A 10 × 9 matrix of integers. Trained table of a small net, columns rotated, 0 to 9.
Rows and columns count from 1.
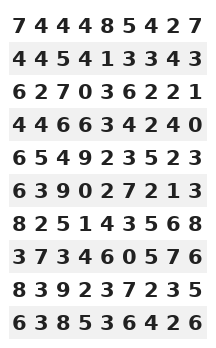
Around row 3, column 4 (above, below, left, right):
4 6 7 3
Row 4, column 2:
4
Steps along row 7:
down up down up down up up up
